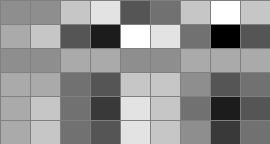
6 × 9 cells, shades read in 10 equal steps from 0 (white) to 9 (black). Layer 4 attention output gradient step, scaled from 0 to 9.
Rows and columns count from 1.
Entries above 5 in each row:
1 4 0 2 3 2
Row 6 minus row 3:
-1 -2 2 3 -3 -2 1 4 2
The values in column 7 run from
2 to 5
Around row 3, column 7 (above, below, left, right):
5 4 4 3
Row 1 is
4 4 2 1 6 5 2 0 2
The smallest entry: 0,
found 2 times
